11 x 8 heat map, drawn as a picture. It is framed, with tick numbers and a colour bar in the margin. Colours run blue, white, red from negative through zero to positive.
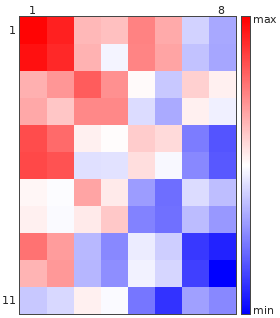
Mirror symmetry: none. Average level on the scale: 50%. Ninth with the highest average: top left. Lone odd cells: none. Ninth with the lowest average: bottom right. Slope: up to the top left. Grain: checkered.
